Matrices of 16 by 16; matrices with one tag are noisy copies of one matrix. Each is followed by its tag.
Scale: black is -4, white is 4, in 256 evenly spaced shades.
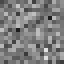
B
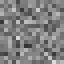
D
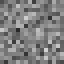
B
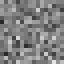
D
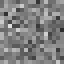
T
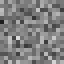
D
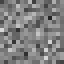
B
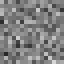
D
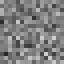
D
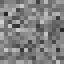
T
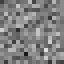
B
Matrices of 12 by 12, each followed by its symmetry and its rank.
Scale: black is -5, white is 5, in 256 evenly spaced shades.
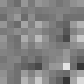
symmetric, rank two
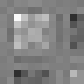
symmetric, rank two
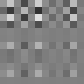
neither, rank one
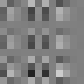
neither, rank one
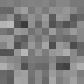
neither, rank two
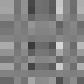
neither, rank one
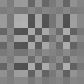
symmetric, rank one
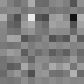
neither, rank two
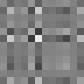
symmetric, rank one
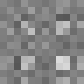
symmetric, rank two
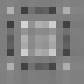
symmetric, rank one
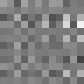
neither, rank two
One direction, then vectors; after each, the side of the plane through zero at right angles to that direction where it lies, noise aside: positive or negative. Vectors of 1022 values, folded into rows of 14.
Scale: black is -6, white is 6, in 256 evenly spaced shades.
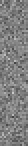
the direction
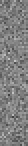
positive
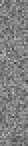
positive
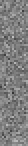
negative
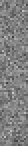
positive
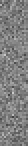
positive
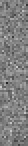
positive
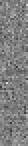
negative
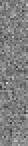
negative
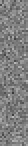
negative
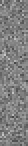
positive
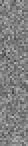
negative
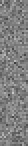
positive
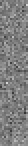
negative
